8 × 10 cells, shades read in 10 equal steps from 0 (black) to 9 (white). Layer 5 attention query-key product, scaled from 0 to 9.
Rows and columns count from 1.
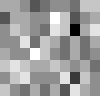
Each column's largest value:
7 8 8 9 7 9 8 8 7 8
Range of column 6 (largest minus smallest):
4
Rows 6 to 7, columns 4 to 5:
6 6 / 5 5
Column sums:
44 49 49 43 42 51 44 34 45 46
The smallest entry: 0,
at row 3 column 8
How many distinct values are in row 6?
5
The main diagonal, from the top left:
6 6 6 4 7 7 8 8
